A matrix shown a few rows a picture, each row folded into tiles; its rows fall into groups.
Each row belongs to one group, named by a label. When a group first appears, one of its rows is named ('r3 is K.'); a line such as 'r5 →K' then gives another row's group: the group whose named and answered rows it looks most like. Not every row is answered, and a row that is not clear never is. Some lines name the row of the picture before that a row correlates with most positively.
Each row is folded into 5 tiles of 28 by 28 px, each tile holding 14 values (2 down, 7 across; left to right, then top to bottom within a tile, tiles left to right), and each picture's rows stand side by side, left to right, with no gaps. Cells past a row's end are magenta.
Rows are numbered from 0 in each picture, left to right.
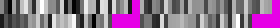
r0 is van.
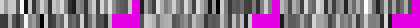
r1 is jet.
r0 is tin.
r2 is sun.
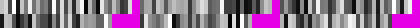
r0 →tin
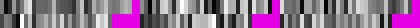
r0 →van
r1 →van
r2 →sun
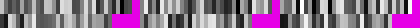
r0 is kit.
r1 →tin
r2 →tin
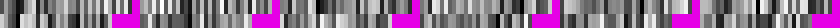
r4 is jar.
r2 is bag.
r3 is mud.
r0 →bag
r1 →tin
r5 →kit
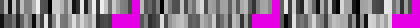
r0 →tin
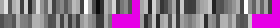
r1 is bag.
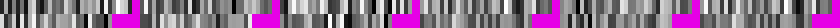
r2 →jet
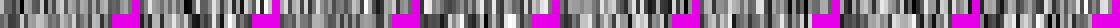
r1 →jar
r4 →jet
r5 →jet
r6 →van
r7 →bag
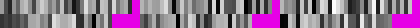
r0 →van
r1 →jet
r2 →tin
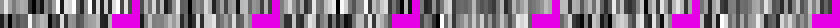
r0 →jar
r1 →tin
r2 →kit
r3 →van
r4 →tin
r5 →bag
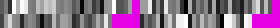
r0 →mud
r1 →jar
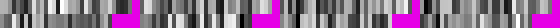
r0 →kit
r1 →jar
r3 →van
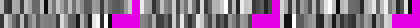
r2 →kit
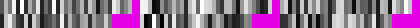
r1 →kit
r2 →tin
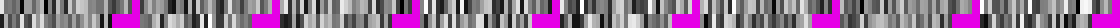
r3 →bag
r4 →tin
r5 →kit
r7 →kit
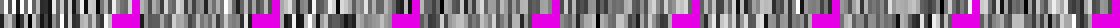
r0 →tin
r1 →sun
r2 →kit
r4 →bag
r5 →bag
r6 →mud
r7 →sun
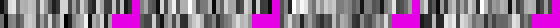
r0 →jet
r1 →kit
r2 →mud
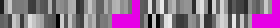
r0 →jar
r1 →jet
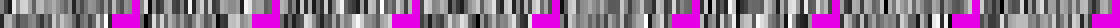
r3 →jar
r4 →jet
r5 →bag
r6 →mud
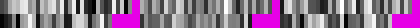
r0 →jet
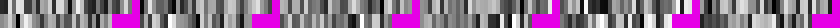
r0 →jet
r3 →mud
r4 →jar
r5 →van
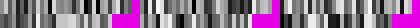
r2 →jar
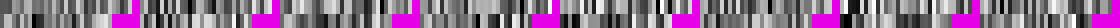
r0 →mud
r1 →tin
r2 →mud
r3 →mud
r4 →tin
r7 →sun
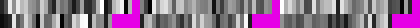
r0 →jet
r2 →kit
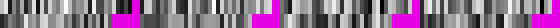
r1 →jar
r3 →jar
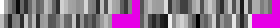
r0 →kit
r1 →jar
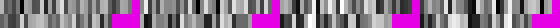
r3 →jar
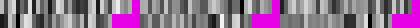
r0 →tin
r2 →jet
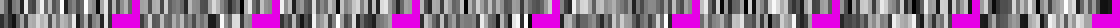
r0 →van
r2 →kit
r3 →mud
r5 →sun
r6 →van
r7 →kit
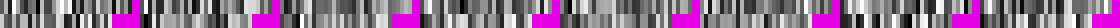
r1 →bag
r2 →van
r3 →jar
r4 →van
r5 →bag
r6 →jet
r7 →jar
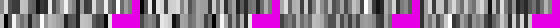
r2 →sun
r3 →jet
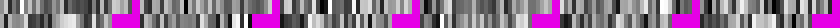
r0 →tin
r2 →jar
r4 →kit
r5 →van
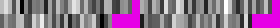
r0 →sun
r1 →sun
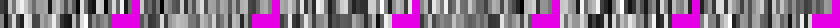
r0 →jet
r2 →tin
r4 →tin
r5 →jet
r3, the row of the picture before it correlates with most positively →1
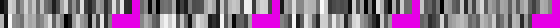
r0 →jet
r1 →bag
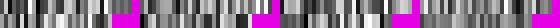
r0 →bag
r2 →jar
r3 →sun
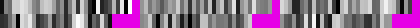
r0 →jet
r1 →tin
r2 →kit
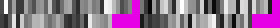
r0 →bag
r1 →van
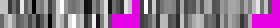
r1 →bag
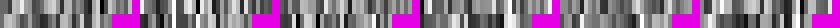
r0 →mud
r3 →jar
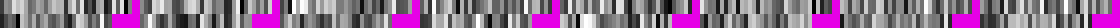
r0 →jet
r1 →mud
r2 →mud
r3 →bag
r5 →kit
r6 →sun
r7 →van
